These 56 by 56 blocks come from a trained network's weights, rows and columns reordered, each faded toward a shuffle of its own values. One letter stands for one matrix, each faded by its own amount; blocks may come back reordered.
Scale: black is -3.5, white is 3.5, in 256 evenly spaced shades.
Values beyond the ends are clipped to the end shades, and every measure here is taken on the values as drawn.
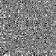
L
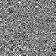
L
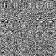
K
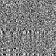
K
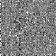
L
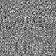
K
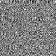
K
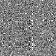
L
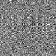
K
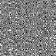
L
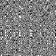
L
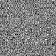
K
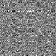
K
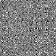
L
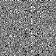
L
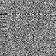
K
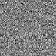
K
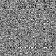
K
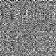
K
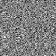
K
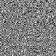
K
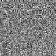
K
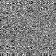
K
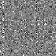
L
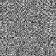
K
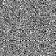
K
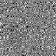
L
